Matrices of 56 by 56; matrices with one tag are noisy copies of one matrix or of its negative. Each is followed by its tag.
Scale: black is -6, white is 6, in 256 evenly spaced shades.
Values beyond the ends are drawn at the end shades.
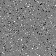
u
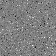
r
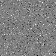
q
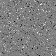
u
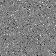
q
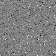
q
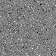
u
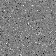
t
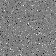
t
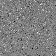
u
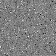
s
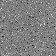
r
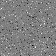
r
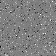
s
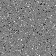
u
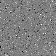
s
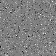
s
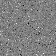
t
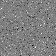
r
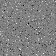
t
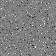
r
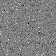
t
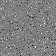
r
